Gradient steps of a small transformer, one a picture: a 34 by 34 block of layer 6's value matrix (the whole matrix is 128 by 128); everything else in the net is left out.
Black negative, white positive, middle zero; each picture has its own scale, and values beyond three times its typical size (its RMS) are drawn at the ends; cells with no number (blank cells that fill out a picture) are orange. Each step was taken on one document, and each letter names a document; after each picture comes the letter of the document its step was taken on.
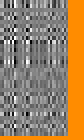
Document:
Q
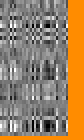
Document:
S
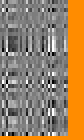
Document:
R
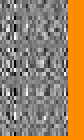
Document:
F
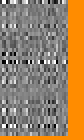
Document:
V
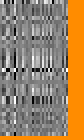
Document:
F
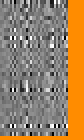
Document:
Q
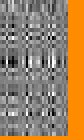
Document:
R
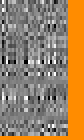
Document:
V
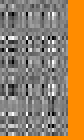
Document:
R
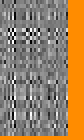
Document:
Q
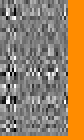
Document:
F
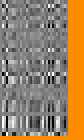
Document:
R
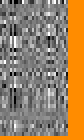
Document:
S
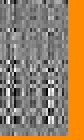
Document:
F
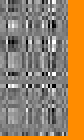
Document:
R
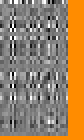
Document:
Q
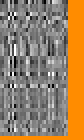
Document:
S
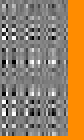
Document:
V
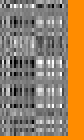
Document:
F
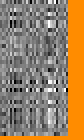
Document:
Q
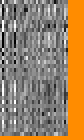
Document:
V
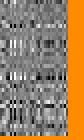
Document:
S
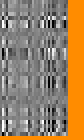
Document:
R
